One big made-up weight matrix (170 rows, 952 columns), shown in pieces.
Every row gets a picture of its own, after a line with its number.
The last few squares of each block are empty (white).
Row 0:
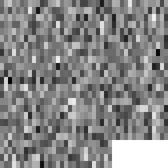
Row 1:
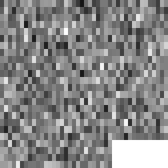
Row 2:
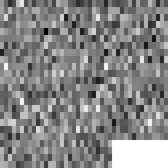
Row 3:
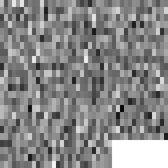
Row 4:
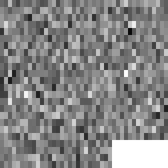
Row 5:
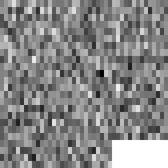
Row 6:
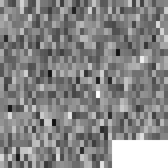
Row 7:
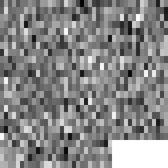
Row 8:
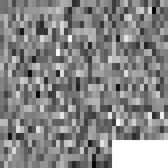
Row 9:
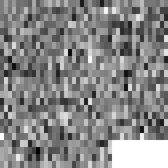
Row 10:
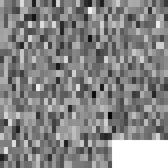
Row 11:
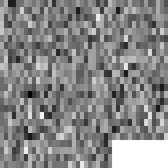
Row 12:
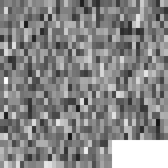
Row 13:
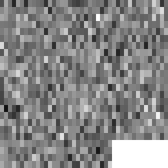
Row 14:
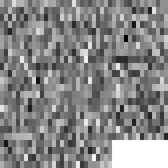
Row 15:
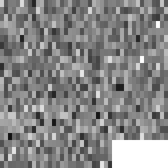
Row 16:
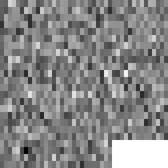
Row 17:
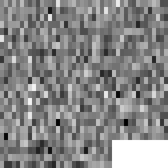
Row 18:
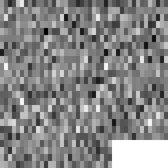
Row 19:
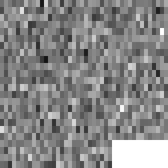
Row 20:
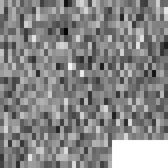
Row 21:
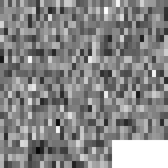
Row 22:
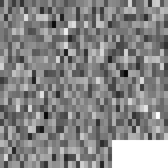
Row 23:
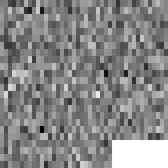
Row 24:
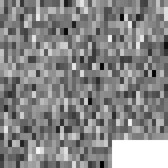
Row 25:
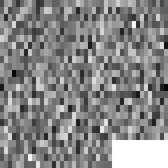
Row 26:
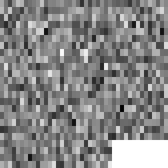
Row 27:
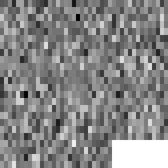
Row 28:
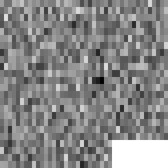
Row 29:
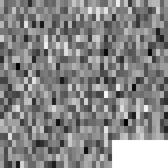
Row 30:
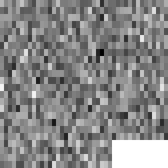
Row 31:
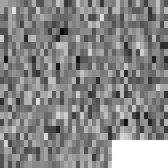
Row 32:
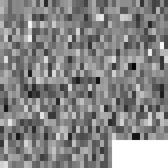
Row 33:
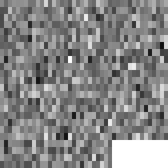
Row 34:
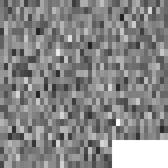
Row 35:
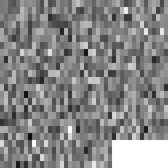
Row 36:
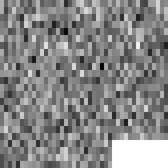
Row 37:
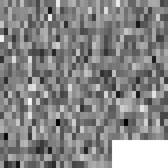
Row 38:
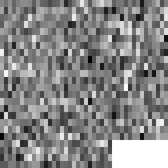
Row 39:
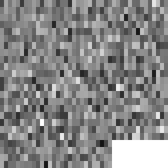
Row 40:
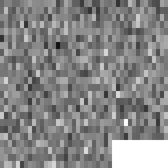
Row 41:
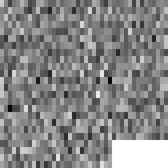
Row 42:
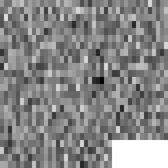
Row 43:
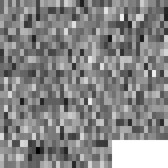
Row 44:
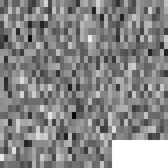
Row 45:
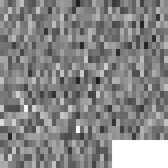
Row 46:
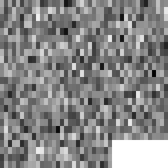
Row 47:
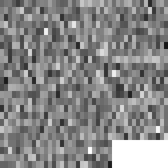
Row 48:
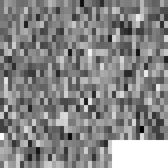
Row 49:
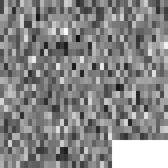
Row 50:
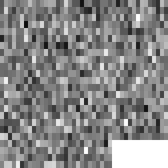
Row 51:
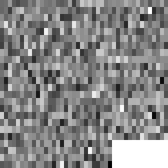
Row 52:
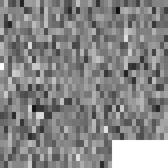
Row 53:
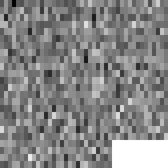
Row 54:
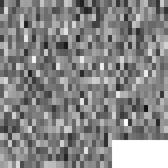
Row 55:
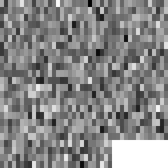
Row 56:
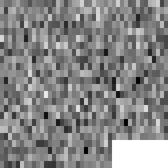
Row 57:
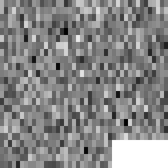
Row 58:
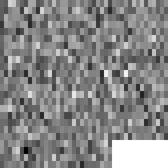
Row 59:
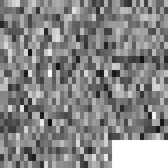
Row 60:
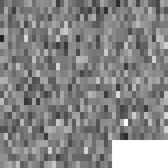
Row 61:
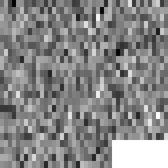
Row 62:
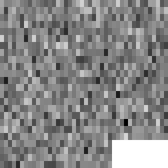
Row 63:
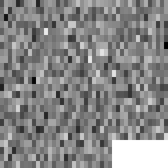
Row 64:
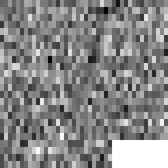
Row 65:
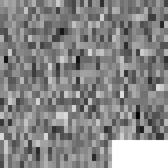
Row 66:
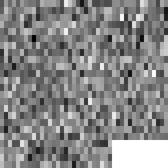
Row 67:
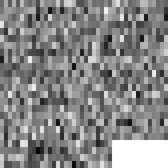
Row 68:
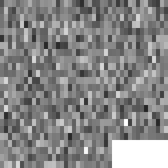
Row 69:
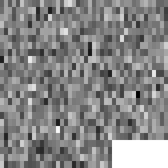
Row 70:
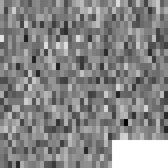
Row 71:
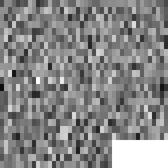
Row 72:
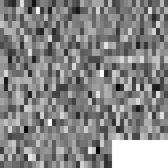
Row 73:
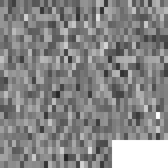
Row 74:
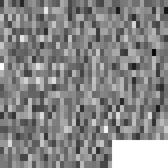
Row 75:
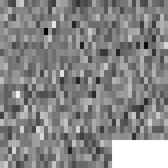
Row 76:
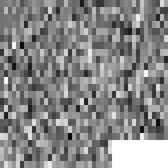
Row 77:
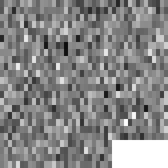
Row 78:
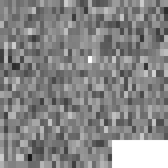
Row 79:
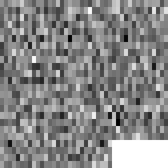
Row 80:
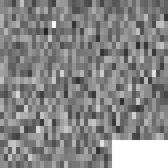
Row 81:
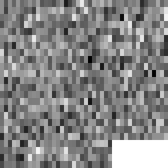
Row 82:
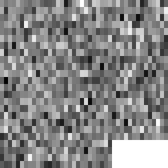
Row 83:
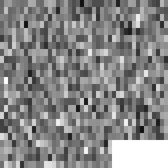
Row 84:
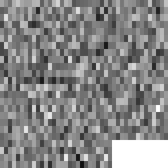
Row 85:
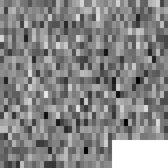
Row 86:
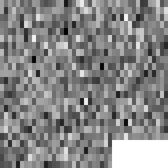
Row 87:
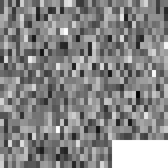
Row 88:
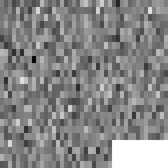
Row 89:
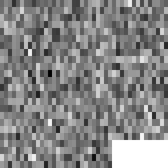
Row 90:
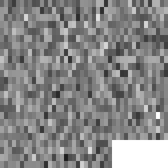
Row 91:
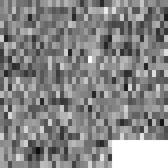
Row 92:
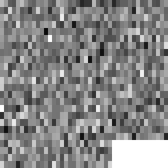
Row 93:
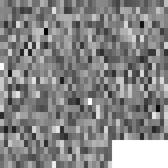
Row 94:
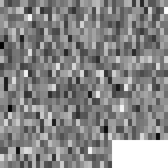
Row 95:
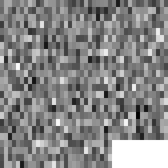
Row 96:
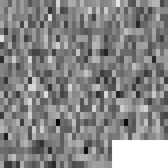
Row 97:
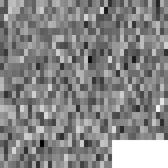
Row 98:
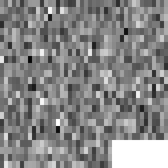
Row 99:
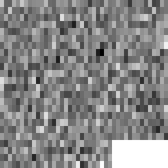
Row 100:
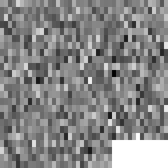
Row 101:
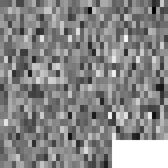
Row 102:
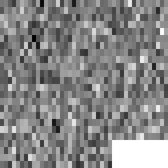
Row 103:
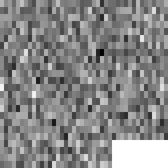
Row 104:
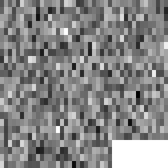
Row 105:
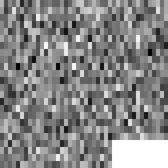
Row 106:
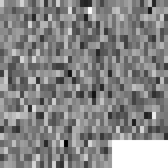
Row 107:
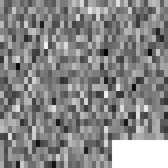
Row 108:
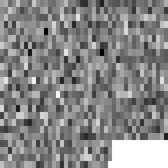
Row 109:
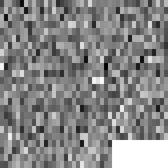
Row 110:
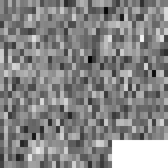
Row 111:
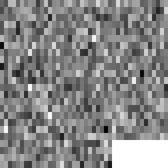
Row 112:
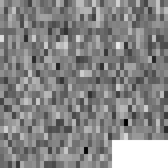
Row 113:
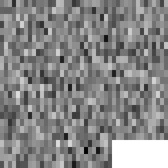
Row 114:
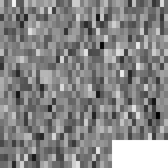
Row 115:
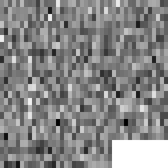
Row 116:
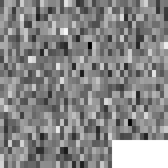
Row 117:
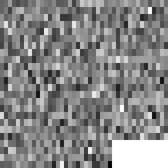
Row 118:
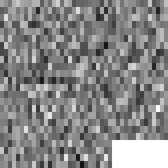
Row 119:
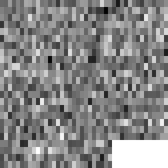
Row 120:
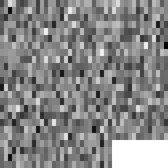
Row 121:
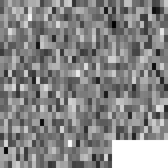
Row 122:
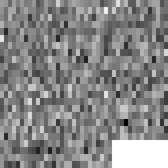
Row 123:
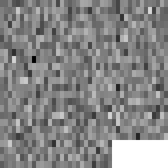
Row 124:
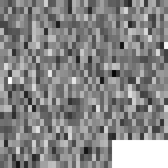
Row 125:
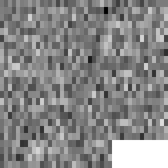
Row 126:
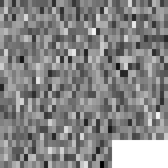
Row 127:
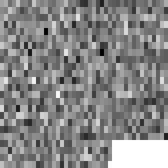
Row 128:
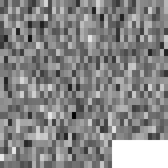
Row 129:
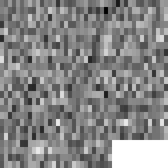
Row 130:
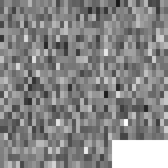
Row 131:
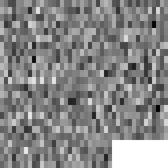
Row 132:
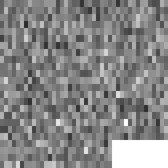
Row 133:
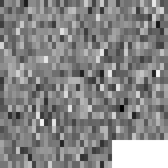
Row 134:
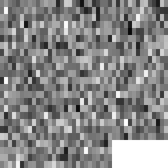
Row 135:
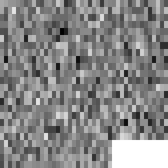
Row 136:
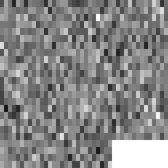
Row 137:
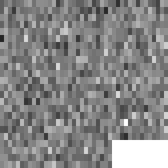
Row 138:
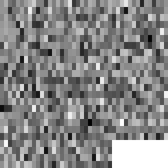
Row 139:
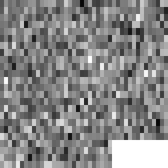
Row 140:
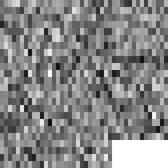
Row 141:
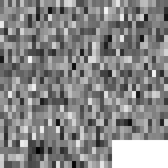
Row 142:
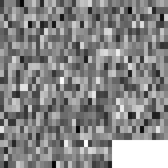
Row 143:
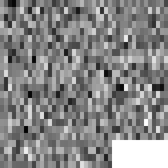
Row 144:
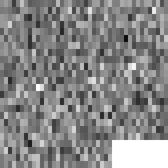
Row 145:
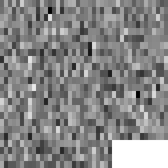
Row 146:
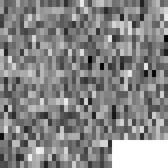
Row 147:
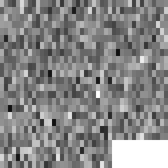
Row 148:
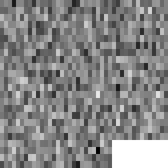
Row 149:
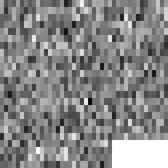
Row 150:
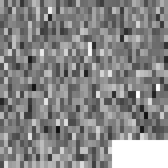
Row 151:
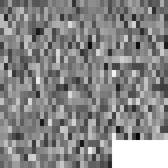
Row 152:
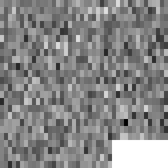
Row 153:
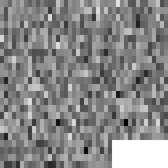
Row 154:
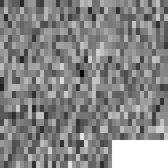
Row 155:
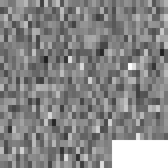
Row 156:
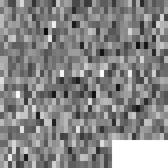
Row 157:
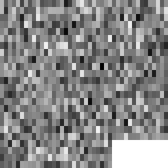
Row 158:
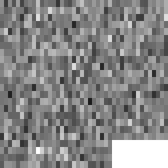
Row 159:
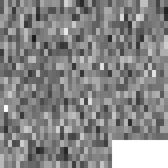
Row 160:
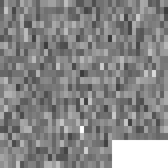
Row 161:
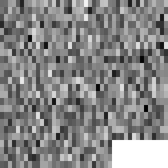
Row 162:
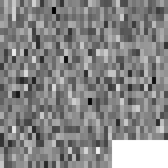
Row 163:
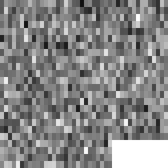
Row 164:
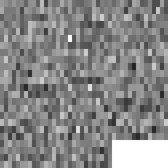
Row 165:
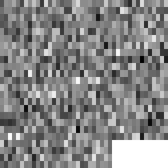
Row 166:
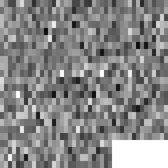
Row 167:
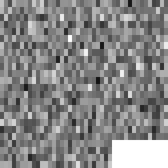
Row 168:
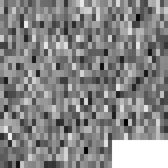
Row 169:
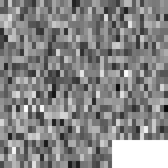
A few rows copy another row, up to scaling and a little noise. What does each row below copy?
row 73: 90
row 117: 51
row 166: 156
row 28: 42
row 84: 118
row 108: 127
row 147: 6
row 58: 16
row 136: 13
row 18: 2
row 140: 59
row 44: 128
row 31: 135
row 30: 103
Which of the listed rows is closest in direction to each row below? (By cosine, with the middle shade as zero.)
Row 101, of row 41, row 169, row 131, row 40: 131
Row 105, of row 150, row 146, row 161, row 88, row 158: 158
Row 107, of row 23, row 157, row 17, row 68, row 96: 96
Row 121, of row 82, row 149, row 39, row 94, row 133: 94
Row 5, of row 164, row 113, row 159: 164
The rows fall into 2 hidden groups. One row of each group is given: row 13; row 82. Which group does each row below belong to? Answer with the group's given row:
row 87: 82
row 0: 13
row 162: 13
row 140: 13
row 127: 13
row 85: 82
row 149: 82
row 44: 13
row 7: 82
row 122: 82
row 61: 13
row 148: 13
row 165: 13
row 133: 13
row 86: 82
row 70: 82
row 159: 82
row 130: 82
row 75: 13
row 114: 13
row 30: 13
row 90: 13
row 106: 13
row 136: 13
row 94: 13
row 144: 13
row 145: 82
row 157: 82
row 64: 82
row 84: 13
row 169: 13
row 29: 82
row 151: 13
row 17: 82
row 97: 13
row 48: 82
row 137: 82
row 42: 13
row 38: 82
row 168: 82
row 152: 82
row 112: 82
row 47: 13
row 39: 13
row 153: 82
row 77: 82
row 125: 82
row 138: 13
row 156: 13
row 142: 13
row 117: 13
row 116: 82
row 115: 82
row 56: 82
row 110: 82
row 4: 13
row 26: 13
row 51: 13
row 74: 13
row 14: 13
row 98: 82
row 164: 13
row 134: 82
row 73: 13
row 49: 82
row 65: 82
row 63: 13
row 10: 13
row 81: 82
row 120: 13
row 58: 13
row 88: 13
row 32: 13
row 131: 13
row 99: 13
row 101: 13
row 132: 82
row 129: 82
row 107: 82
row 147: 13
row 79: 13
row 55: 13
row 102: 13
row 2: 13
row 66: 82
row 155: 13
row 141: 82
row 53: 13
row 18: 13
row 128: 13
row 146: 82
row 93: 13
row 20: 82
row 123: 13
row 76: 82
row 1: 82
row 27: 13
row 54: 82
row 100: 13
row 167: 13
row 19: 13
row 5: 13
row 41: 13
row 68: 82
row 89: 13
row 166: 13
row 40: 82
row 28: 13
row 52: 13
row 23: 13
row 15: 13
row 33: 13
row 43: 82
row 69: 82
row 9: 82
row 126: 13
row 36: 82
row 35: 13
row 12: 82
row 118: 13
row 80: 13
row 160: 82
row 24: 82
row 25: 13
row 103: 13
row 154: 13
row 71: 13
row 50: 82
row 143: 13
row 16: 13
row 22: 13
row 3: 13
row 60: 82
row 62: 82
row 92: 13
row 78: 82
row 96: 82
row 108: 13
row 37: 82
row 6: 13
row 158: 82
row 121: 13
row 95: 82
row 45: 13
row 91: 82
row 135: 82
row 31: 82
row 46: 82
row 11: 13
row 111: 13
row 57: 82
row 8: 13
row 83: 82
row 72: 13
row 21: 82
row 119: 82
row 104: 82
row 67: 82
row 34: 13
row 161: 13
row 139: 82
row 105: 82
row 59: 13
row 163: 82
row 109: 13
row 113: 13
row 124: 13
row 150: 82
